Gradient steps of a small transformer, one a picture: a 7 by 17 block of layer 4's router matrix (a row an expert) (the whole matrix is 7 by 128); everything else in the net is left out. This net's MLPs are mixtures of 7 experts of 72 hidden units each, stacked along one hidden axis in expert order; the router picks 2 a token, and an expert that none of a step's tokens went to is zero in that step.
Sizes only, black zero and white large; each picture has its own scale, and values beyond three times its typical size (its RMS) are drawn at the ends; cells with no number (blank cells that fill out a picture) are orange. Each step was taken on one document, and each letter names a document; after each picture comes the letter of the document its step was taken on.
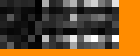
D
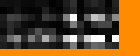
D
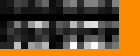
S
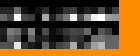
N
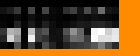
N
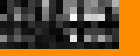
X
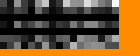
S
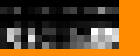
N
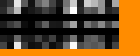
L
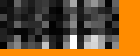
D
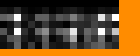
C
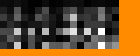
N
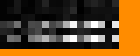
X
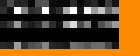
L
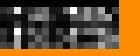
C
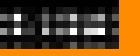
C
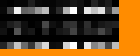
L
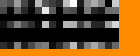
S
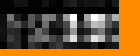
D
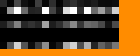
L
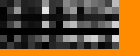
S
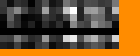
X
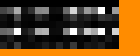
C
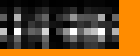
C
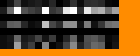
L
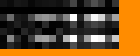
D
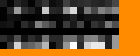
S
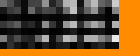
X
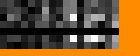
X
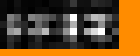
D
